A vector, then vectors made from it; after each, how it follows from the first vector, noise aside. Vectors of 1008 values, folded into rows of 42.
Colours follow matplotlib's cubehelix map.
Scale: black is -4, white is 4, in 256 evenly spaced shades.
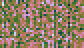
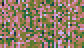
negated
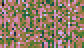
negated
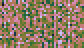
negated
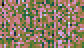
negated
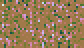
partly zeroed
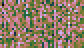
negated
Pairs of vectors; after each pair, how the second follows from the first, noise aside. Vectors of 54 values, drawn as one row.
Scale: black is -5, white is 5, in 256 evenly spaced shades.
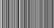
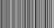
reversed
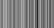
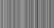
shrunk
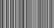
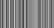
copied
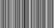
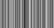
copied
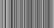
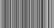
reversed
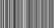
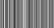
copied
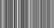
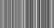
reversed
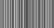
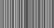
copied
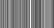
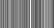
copied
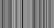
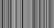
copied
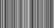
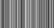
reversed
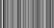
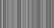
shrunk
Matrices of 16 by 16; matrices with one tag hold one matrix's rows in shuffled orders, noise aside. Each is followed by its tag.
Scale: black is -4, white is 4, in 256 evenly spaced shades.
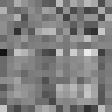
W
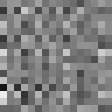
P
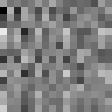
P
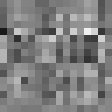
W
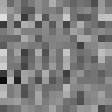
P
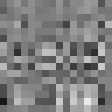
W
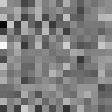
P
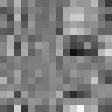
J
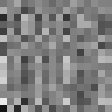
P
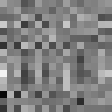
P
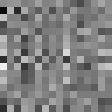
P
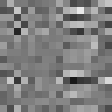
J
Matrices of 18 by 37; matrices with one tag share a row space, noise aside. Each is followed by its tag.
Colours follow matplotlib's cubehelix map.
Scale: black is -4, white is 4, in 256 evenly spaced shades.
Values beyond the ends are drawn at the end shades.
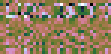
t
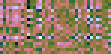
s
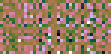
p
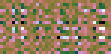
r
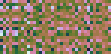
s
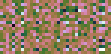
r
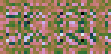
t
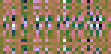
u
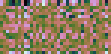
t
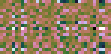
r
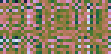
s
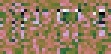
r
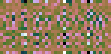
u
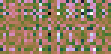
p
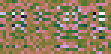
r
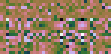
t
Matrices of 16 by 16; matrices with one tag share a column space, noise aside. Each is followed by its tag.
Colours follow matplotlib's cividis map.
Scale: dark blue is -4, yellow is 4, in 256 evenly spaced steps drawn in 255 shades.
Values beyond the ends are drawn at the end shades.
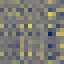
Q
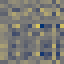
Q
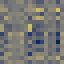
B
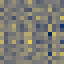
B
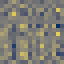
Q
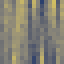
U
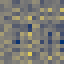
B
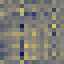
Q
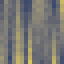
U
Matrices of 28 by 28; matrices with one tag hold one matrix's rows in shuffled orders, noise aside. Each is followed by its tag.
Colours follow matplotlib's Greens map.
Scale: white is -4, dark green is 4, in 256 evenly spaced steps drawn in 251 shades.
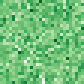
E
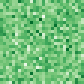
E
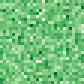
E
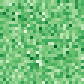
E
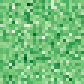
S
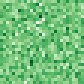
E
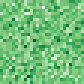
S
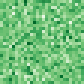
S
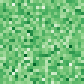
S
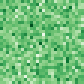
E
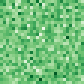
E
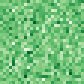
S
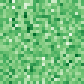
S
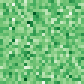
S
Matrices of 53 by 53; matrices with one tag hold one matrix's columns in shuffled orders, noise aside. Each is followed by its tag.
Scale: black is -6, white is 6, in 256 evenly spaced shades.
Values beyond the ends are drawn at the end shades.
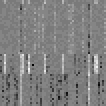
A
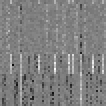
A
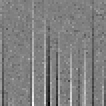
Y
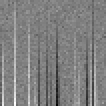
Y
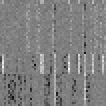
A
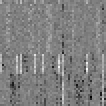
A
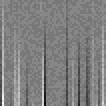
Y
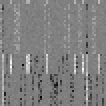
A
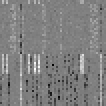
A
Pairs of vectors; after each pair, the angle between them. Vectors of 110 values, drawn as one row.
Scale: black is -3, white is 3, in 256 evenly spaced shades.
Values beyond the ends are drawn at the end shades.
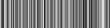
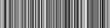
partly opposed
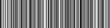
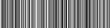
orthogonal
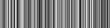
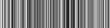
orthogonal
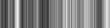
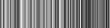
partly opposed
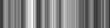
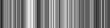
nearly parallel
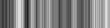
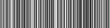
orthogonal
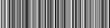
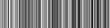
orthogonal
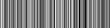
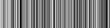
partly aligned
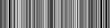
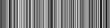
nearly parallel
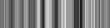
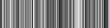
partly opposed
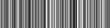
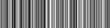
nearly parallel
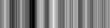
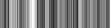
nearly opposite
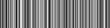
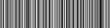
partly aligned
